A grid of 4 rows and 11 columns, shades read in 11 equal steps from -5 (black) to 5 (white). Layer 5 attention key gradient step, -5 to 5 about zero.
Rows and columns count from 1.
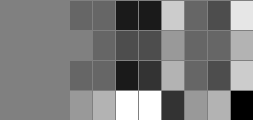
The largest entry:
5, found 2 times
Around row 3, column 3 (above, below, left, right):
0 0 0 -1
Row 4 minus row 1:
0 0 0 2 3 9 9 -6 2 4 -9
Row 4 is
0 0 0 1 2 5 5 -3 1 2 -5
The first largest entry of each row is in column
11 11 11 6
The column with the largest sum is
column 11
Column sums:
0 0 0 -1 -1 -5 -4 3 -2 -3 4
